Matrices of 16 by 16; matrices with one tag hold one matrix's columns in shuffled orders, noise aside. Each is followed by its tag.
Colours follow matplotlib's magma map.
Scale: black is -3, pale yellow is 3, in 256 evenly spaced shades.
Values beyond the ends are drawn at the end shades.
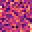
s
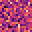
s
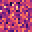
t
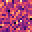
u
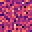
s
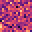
s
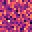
u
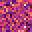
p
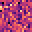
t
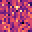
t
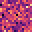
p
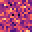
p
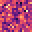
t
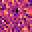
u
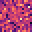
p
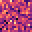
u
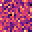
p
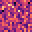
t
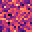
p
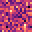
s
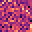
s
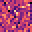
t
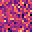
p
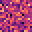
p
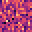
u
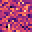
s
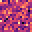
u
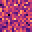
p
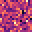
u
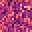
t
